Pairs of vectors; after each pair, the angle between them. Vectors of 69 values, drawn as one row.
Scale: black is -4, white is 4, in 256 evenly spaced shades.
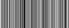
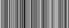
nearly parallel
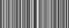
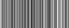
orthogonal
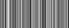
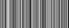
nearly parallel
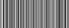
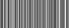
nearly opposite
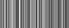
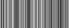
partly aligned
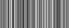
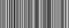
partly opposed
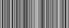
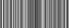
nearly opposite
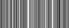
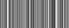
partly opposed
